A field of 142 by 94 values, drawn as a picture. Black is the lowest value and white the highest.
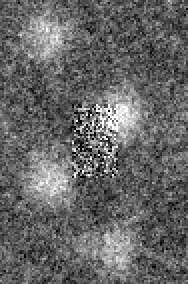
Mirror symmetry: none. Grain: blotchy. Bumps: four. Odd patch: rougher, in the centre.
